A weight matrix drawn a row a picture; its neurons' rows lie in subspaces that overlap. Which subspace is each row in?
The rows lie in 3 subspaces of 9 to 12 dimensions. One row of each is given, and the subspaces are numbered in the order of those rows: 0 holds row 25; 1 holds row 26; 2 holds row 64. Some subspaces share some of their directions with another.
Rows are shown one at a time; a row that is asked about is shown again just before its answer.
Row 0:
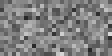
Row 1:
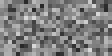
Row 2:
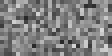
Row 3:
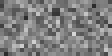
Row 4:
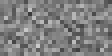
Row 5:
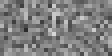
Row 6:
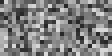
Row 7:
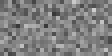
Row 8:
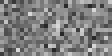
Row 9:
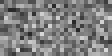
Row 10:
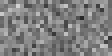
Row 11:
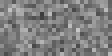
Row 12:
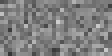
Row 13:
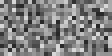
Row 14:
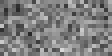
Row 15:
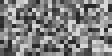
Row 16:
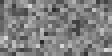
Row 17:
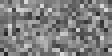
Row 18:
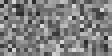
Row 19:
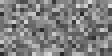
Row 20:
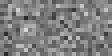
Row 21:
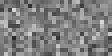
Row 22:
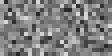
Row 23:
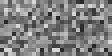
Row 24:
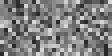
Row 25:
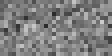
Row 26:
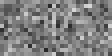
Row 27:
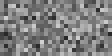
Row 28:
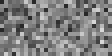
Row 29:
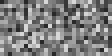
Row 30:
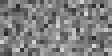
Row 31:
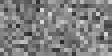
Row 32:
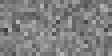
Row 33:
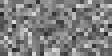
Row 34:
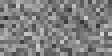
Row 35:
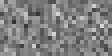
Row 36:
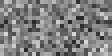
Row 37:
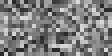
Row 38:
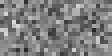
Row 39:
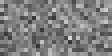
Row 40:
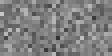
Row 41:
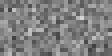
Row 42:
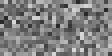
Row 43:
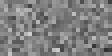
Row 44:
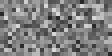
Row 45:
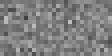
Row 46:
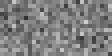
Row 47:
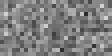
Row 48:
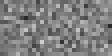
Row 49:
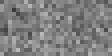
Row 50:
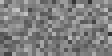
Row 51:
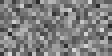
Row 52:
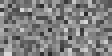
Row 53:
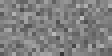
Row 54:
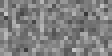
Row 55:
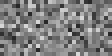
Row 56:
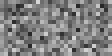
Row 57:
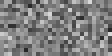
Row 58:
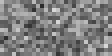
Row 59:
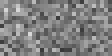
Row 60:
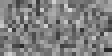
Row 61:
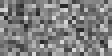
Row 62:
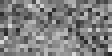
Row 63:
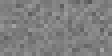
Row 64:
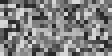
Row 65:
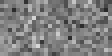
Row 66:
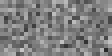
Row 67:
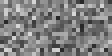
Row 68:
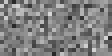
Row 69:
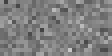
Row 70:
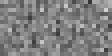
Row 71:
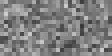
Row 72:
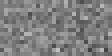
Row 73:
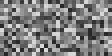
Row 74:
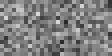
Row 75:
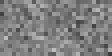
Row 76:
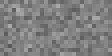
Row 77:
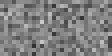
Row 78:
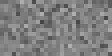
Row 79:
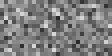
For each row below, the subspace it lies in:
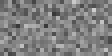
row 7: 0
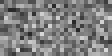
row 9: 0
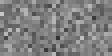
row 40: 1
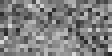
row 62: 0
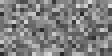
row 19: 2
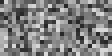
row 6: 1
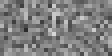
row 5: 1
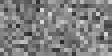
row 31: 2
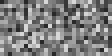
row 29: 2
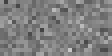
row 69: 1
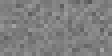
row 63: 2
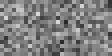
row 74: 2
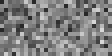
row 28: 1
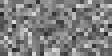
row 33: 2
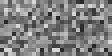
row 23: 0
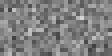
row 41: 0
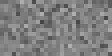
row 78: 2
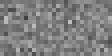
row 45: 0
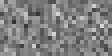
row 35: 1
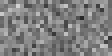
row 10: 1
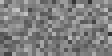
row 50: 2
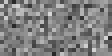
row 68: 1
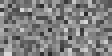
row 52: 2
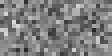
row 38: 1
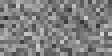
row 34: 2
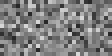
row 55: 2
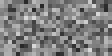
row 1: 2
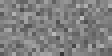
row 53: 2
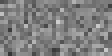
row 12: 2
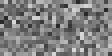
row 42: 1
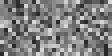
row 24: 0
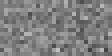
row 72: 0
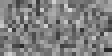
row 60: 2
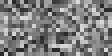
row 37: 0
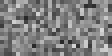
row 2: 2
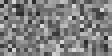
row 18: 1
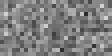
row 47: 1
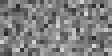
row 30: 1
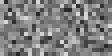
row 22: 2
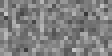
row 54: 1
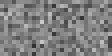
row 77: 1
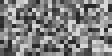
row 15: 2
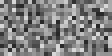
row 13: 1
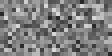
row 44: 1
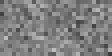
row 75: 1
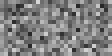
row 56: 2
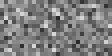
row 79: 1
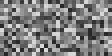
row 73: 1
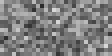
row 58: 0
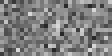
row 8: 1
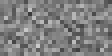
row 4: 2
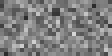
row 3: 1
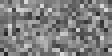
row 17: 0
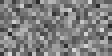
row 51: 2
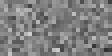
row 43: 2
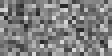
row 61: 1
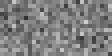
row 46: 0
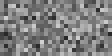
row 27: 2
